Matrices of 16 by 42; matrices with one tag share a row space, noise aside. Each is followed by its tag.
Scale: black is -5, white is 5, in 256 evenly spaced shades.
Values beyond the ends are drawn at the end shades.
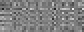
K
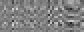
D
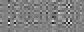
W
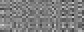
K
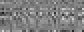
K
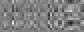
D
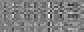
D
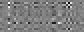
W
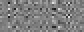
W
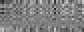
K
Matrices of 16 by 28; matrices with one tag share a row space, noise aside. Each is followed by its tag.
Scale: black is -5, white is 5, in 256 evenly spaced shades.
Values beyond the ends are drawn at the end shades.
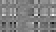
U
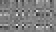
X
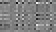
X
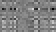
U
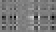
U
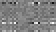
U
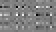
X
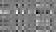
X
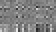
X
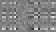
U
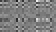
X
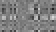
U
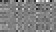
X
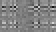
U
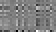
X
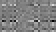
U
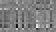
X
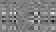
U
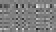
X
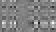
U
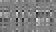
X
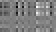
X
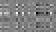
X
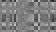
U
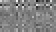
X
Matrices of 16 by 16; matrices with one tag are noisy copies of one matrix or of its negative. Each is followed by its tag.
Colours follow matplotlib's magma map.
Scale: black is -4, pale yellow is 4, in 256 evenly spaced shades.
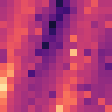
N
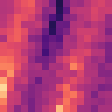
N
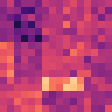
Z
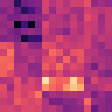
Z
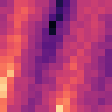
N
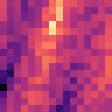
N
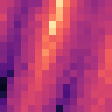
N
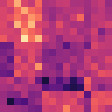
Z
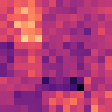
Z
